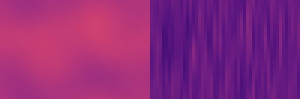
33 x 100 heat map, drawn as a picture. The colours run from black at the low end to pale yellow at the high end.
It is made of 1 by 2 panels. Panel 1,1: middling, smooth, faint in contrast. Panel 1,2: low, streaked downward, faint in contrast.
